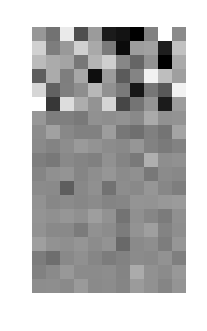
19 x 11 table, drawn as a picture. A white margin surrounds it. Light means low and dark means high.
The halves do not mirror each other. The bottom part is calmer, past a seam about 30% of the way down. The top left is the ninth with the lowest average. The top right is the roughest part.
